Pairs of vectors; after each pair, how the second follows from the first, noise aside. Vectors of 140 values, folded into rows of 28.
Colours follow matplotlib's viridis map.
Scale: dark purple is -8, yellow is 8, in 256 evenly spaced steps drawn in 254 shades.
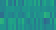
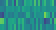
scaled up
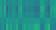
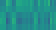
reversed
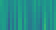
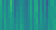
reversed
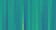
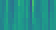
reversed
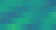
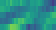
scaled up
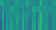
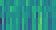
scaled up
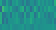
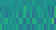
reversed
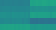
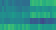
scaled up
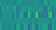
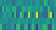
scaled up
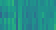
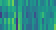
scaled up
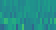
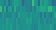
reversed
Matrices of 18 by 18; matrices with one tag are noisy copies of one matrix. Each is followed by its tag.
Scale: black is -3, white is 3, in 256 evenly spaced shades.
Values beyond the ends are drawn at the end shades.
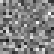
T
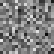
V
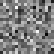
V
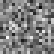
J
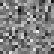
V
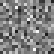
V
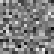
T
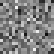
V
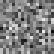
J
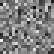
V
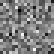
V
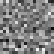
T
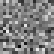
T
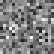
J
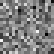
V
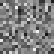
V
